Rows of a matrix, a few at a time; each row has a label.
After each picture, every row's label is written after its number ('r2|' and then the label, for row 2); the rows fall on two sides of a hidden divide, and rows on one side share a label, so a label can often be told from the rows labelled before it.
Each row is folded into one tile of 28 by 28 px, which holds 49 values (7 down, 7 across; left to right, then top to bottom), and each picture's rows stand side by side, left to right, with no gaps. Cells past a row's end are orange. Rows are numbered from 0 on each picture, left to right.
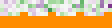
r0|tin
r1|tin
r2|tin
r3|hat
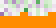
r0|tin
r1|tin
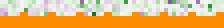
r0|tin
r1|tin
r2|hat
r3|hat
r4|hat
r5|tin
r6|hat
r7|hat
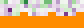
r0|tin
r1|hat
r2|tin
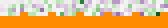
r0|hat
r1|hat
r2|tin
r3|hat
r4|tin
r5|tin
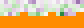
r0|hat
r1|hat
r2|hat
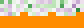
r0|tin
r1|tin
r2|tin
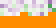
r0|hat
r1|hat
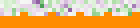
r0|tin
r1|hat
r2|hat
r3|tin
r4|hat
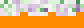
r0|tin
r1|tin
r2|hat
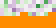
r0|tin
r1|hat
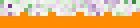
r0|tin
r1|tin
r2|tin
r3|hat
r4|hat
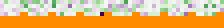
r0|tin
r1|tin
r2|tin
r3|hat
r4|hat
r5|tin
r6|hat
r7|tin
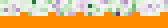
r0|tin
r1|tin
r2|hat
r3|tin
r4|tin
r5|hat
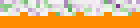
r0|tin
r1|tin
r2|hat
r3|hat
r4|hat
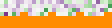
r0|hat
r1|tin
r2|hat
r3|tin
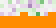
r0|tin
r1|hat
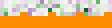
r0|hat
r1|tin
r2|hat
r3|hat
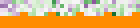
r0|hat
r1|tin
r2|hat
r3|hat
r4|hat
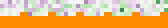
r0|hat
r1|tin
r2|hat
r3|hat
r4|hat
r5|tin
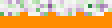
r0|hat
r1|tin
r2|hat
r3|tin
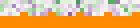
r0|tin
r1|hat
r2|hat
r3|tin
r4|tin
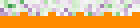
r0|tin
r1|tin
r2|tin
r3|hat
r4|hat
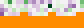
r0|tin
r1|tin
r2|tin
